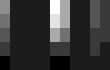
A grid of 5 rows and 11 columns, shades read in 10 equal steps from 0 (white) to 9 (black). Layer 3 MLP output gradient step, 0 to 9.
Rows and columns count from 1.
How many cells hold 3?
3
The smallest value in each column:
4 8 8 8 8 0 3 8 8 6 7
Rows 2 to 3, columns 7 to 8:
3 8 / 5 8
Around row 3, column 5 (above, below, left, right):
8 8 8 3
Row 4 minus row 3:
1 0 0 0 0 4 2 0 0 0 1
